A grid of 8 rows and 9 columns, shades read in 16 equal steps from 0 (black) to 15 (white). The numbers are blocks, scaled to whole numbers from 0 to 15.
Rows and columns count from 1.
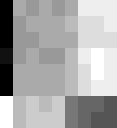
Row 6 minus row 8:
-15 -1 -2 -2 -2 4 7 9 9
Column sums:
31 79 82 82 82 78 92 95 93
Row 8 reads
15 11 12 12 12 7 6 5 5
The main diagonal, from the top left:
0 9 9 9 10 11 6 5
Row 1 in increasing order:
0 9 9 10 10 10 14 14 14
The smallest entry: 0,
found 5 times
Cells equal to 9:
8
